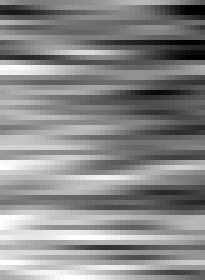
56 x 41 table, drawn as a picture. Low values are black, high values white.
Mirror symmetry: none. Ninth with the lowest average: top right. Slope: up to the bottom left. Ninth with the highest average: bottom left. Histogram: bell-shaped. Grain: streaks across.
